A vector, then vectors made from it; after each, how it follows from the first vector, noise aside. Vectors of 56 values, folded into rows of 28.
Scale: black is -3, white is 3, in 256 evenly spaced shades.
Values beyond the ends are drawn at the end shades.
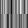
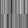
shrunk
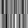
wrapped around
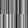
reversed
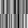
wrapped around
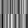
wrapped around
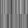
shrunk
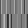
partly zeroed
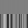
partly zeroed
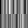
wrapped around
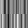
wrapped around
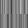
shrunk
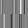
partly zeroed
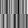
wrapped around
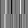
partly zeroed
